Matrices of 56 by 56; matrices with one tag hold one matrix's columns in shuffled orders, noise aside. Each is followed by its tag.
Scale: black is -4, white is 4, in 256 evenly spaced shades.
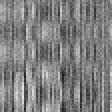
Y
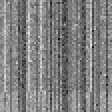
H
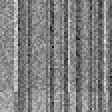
H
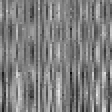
Y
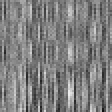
Y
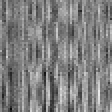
Y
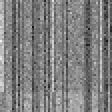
H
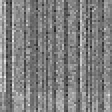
H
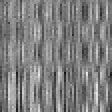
Y
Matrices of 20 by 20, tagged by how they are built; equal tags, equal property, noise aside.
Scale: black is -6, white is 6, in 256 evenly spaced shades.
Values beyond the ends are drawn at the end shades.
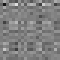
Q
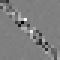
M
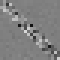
M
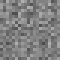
Q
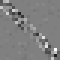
M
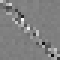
M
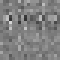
Q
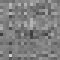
Q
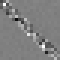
M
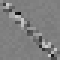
M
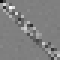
M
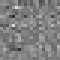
Q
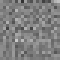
Q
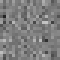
Q
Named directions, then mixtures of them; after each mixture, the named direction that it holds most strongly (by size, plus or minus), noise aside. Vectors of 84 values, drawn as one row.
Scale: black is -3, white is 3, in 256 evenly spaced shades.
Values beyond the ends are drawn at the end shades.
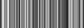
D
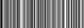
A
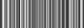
D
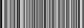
A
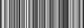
D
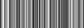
D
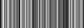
D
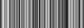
D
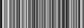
D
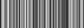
D
